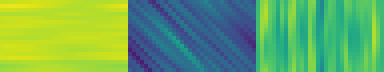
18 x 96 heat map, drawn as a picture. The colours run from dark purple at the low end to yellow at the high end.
The table splits into one row of 3 panels. Panel 1,1: very high, streaked across, faint in contrast. Panel 1,2: low, slanting down to the right. Panel 1,3: high, streaked downward.
